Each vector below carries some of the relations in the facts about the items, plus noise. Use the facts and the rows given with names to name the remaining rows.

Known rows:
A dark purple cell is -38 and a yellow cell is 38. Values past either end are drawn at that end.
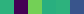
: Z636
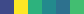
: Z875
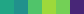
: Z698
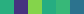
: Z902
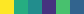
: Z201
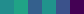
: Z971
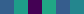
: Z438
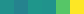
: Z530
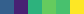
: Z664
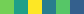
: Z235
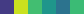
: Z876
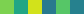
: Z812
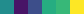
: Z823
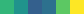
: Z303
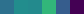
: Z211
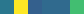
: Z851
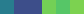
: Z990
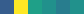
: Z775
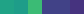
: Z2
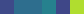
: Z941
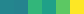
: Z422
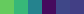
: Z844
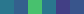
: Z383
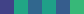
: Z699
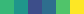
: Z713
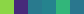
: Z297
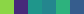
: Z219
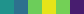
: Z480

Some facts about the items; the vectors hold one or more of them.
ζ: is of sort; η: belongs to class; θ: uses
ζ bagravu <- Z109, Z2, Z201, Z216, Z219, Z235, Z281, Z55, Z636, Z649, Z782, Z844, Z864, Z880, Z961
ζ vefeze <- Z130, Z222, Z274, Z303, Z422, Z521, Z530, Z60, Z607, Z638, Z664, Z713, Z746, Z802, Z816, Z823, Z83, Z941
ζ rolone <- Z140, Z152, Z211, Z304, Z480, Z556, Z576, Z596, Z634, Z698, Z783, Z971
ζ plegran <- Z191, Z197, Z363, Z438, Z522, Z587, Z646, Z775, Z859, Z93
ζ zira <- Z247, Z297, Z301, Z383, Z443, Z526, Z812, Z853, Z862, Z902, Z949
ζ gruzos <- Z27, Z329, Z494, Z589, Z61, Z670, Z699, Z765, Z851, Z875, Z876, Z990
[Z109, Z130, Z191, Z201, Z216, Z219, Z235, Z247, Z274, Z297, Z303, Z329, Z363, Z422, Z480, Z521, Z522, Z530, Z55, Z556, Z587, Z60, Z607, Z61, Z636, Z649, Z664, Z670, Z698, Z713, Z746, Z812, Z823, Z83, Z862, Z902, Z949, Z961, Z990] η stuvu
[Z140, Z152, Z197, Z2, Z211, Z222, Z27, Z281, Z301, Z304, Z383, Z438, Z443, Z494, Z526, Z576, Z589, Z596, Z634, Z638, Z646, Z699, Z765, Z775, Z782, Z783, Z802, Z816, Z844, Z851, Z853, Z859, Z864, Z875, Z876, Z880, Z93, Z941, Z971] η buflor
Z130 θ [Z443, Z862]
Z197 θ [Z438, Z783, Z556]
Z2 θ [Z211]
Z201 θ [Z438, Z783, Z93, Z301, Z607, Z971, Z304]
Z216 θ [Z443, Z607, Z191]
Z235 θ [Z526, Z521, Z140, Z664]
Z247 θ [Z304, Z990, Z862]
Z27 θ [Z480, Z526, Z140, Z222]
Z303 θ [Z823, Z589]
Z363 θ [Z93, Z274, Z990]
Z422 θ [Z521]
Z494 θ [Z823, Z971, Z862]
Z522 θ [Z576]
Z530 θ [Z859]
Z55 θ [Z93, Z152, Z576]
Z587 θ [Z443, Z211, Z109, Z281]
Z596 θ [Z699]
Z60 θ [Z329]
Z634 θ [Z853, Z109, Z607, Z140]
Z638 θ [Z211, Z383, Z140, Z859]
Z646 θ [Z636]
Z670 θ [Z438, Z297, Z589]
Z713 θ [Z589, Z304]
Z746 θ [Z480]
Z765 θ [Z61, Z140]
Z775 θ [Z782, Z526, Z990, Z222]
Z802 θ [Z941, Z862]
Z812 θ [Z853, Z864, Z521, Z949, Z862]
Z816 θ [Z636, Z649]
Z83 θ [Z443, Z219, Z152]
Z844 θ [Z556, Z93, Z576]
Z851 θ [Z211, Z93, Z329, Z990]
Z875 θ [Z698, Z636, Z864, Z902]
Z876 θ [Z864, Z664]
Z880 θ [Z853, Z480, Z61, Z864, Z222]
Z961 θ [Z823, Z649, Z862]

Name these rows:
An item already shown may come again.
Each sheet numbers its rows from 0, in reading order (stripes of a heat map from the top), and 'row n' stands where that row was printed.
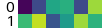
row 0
Z222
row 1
Z363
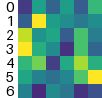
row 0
Z699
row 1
Z775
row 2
Z247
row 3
Z201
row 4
Z522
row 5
Z60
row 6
Z443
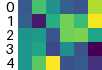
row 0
Z816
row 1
Z521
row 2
Z191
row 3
Z783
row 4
Z880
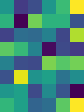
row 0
Z274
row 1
Z636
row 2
Z941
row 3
Z844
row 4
Z990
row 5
Z646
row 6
Z783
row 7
Z83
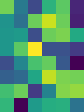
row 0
Z556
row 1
Z480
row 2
Z191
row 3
Z880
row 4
Z140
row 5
Z61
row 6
Z670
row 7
Z862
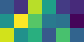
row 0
Z864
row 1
Z634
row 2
Z216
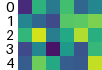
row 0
Z859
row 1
Z329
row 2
Z587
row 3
Z589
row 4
Z638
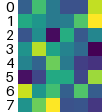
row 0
Z802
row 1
Z130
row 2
Z93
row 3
Z596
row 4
Z782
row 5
Z222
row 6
Z961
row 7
Z880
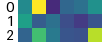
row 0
Z197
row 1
Z301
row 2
Z802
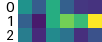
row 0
Z281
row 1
Z521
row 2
Z443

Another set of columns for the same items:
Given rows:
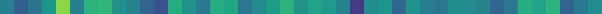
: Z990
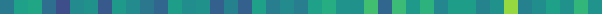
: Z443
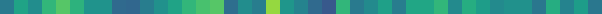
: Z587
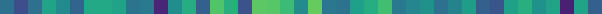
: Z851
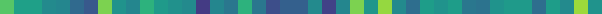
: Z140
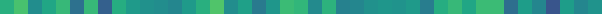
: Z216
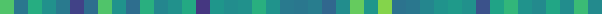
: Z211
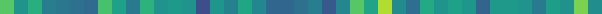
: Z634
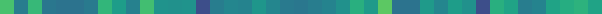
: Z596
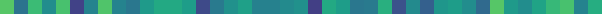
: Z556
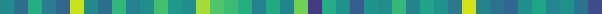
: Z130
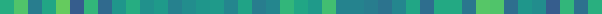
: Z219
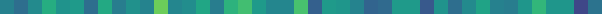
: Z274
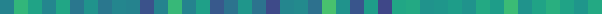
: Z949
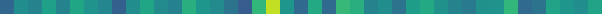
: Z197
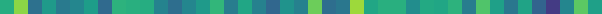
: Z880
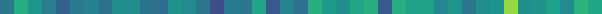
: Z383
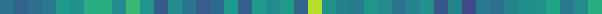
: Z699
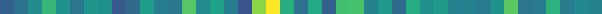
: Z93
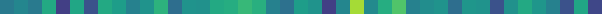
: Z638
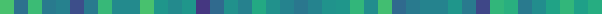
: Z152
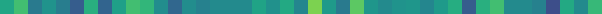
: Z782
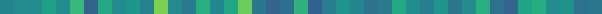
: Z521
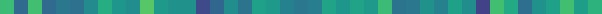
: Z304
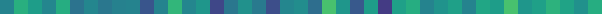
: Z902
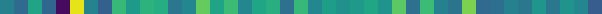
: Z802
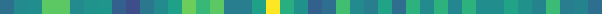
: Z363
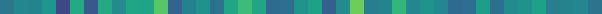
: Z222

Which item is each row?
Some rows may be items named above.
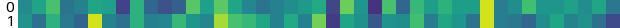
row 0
Z247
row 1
Z130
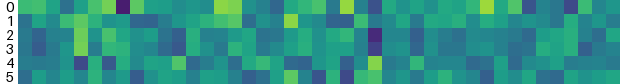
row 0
Z961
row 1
Z587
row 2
Z670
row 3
Z990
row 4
Z222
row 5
Z859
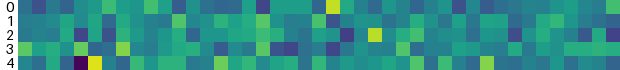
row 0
Z589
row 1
Z530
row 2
Z638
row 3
Z480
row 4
Z802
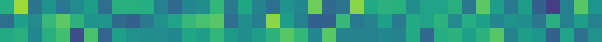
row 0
Z880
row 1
Z587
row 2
Z201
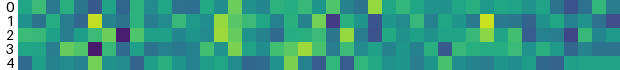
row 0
Z2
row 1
Z130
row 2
Z961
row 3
Z55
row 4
Z646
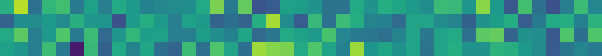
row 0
Z235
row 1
Z438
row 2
Z636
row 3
Z844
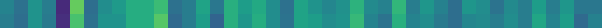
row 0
Z816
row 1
Z941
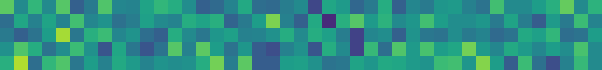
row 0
Z698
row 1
Z775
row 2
Z329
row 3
Z812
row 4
Z235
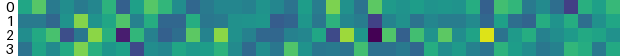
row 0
Z864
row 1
Z61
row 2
Z862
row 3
Z191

